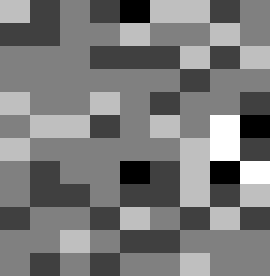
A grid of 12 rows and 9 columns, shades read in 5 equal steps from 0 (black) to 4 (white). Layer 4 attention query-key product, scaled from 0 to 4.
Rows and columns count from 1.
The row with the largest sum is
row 7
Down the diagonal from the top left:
3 1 2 2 2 3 3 0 3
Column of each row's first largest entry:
1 5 7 1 1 8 8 9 7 5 3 7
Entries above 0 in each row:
8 9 9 9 9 8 9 7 9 9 9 9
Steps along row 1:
down up down down up same down up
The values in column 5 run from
0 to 3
